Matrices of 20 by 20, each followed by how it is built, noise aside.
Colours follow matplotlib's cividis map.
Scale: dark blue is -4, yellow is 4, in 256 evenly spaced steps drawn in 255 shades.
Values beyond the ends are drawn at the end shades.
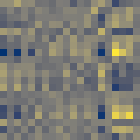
low rank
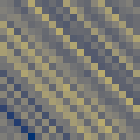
Toeplitz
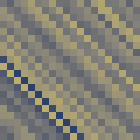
Toeplitz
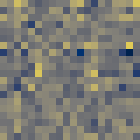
low rank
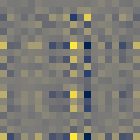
low rank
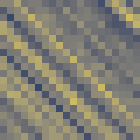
Toeplitz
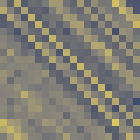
Toeplitz
